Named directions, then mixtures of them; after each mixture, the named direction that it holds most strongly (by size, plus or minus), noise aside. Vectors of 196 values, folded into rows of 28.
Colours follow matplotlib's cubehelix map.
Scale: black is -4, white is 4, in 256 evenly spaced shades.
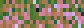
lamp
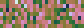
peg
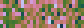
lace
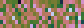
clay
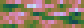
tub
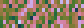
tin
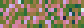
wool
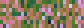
lace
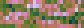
tub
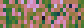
lace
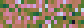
wool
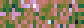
lace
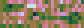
tub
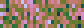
peg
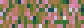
wool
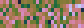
wool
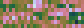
tub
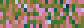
peg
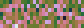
lamp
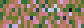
wool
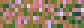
wool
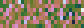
wool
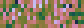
peg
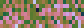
lamp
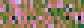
clay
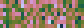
lace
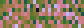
lamp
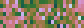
lace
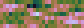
tub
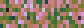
peg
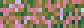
wool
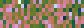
wool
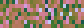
wool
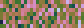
tin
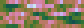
tub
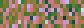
wool
